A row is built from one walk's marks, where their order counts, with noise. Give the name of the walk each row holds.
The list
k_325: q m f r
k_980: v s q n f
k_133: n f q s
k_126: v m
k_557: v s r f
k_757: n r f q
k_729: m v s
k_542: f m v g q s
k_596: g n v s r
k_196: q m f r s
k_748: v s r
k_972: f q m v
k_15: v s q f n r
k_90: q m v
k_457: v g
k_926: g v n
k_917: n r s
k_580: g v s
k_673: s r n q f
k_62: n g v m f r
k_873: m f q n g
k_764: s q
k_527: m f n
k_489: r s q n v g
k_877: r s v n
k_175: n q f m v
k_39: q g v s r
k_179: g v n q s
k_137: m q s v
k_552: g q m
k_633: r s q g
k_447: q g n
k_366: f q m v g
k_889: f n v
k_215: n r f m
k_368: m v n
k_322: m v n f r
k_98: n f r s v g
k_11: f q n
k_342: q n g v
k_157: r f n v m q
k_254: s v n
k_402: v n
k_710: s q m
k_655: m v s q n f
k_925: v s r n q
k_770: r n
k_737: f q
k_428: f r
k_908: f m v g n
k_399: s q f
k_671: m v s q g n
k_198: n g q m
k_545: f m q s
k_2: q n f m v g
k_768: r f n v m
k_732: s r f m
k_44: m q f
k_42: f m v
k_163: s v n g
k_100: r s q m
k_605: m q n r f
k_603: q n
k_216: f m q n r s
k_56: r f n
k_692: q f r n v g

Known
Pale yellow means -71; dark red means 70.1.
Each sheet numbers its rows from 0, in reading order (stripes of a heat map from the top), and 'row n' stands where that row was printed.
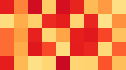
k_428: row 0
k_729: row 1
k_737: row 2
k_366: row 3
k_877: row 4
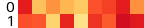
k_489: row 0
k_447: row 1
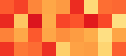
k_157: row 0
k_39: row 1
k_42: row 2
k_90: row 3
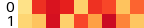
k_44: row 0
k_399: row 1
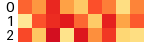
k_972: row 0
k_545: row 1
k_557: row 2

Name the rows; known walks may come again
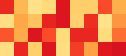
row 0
k_877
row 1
k_729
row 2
k_366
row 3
k_198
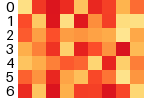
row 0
k_44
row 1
k_557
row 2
k_42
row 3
k_673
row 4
k_137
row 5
k_972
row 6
k_39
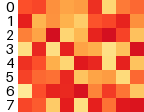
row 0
k_157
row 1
k_489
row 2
k_737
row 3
k_527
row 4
k_56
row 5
k_90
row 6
k_196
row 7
k_447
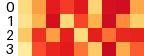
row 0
k_764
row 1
k_399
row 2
k_873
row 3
k_545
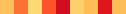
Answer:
k_917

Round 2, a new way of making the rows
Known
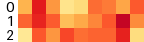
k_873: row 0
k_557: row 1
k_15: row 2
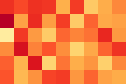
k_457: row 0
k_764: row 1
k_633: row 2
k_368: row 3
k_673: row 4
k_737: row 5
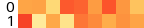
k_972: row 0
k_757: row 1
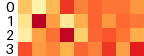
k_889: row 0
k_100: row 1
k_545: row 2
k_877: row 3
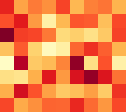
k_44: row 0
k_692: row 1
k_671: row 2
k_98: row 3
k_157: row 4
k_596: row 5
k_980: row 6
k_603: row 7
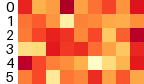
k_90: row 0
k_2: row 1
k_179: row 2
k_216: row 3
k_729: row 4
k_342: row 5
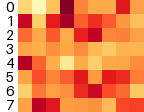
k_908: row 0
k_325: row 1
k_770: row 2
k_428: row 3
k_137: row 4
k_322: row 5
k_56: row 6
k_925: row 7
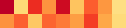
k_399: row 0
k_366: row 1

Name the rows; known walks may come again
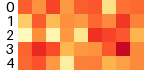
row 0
k_402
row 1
k_527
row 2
k_133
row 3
k_557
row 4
k_2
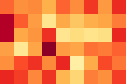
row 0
k_877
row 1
k_137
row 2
k_655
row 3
k_42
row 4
k_163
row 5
k_580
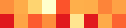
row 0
k_175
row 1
k_710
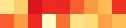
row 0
k_216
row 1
k_732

